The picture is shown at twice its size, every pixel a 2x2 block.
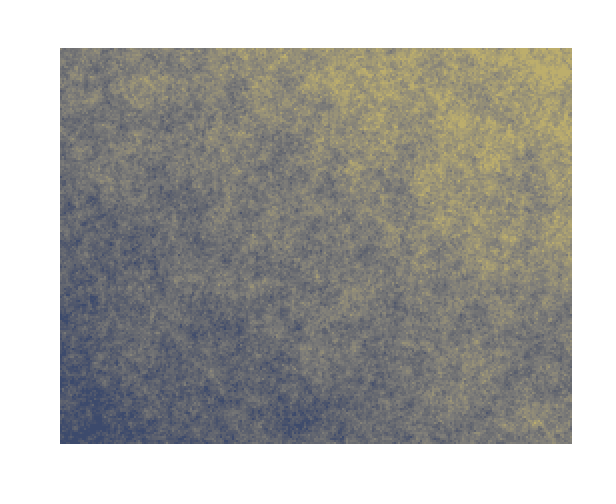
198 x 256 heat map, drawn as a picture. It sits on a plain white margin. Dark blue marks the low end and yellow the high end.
Histogram: bell-shaped. Odd rows or columns: none. Slope: up to the top right. Average level on the scale: 50%.
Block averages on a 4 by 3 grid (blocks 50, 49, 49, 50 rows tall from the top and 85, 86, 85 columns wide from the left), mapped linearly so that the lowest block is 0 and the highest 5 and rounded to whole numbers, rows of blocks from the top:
345 | 234 | 123 | 012
